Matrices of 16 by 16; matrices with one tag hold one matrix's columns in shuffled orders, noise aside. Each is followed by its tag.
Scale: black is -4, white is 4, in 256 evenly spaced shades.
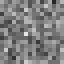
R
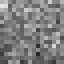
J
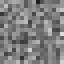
R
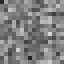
R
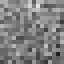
J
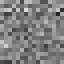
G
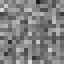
R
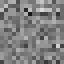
G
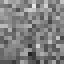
J
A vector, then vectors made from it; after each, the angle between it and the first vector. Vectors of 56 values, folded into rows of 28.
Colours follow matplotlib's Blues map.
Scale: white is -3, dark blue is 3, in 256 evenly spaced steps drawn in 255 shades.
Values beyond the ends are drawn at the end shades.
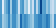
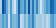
nearly opposite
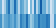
nearly parallel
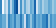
partly aligned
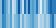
nearly opposite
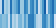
partly opposed
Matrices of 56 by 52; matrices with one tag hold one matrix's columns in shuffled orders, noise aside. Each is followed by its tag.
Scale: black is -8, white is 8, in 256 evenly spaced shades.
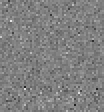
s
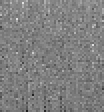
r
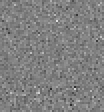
s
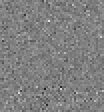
s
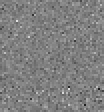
s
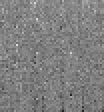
r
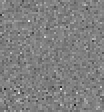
s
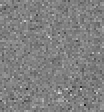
s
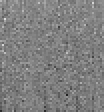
r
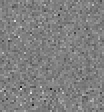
s
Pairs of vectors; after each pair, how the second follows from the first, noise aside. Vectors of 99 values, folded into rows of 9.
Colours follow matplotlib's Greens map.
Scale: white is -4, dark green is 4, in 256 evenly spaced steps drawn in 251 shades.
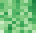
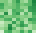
copied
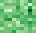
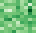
copied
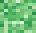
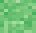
shrunk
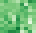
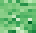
sign-scrambled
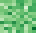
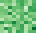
copied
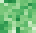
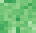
shrunk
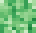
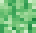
copied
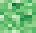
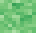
shrunk
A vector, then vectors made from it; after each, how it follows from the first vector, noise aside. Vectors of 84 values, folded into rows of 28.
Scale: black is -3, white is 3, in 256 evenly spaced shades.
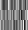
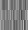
shrunk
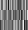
sign-scrambled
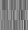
shrunk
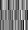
negated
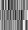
sign-scrambled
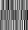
sign-scrambled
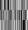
sign-scrambled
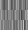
shrunk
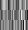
negated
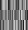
negated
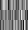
negated
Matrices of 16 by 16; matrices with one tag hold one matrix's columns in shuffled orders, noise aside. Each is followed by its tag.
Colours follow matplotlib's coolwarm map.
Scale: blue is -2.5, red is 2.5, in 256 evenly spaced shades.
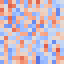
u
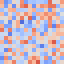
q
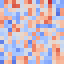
u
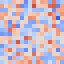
q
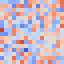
q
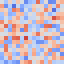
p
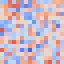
q
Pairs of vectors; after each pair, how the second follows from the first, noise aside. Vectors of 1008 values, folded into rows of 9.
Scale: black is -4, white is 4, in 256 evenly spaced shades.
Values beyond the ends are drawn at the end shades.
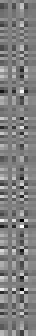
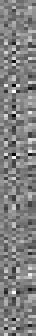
wrapped around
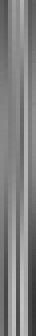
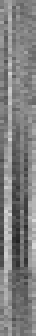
wrapped around
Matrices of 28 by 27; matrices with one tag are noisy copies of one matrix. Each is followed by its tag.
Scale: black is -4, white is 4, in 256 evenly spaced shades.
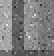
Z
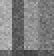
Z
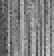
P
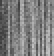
P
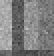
Z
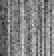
P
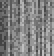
P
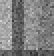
Z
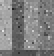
Z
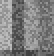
Z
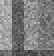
Z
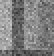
Z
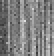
P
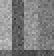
Z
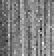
P
